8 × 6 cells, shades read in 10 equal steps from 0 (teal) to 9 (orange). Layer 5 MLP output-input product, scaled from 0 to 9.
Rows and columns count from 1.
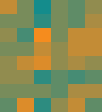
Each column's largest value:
7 8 9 5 7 7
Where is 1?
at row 2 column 3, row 6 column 3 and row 8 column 3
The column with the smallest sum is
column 3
